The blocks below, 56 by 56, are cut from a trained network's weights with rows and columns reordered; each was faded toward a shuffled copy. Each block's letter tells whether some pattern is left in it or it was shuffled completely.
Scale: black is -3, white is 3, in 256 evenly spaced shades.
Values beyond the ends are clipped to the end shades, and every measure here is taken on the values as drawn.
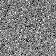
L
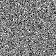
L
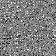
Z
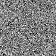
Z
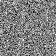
L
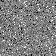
L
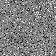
L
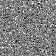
L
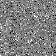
Z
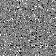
Z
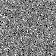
L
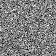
L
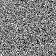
L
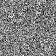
Z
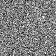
Z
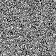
L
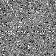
Z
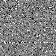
Z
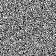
L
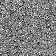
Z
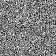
L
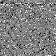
Z
